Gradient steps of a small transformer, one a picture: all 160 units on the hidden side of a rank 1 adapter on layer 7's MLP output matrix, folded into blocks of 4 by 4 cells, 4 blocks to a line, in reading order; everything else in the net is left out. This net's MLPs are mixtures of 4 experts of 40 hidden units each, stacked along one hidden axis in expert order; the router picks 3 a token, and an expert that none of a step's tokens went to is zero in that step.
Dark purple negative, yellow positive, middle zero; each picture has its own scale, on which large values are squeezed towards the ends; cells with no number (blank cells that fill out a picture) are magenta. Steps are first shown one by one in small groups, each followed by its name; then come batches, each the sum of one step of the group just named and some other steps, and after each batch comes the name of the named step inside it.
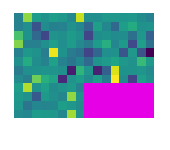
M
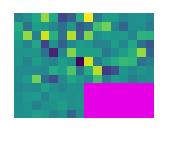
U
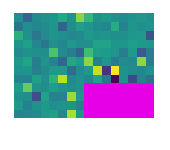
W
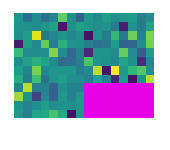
W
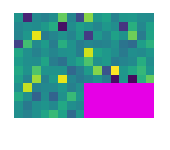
W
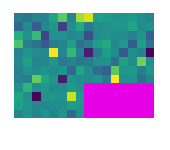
M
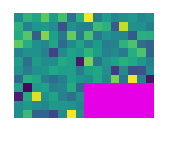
U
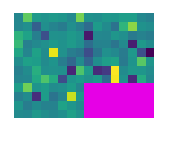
M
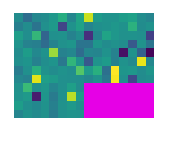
M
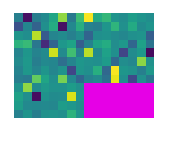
M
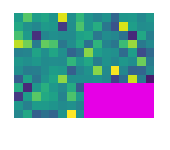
W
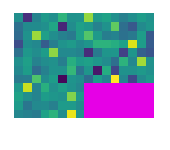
W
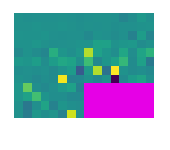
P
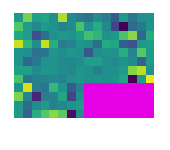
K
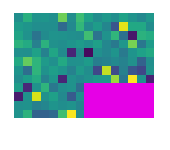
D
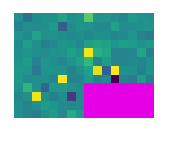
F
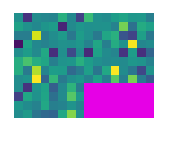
D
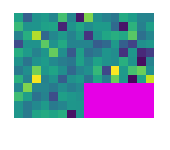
K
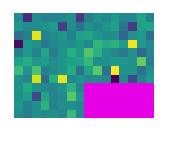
P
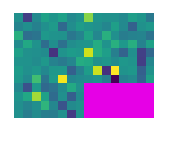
F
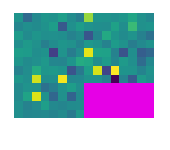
F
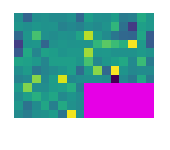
P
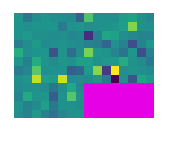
P
